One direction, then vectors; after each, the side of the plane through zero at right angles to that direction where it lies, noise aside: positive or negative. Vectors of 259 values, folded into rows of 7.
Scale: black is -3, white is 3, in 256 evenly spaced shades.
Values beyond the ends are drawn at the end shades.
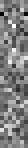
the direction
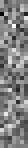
positive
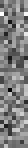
negative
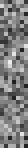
positive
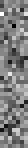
negative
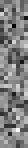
negative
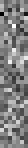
positive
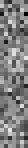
positive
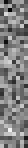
positive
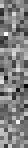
positive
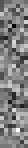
negative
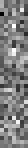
positive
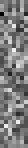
positive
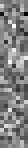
positive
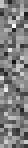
positive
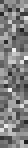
positive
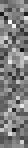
positive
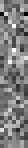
positive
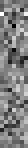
negative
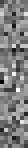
negative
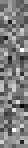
negative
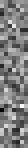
positive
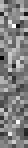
positive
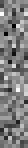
negative
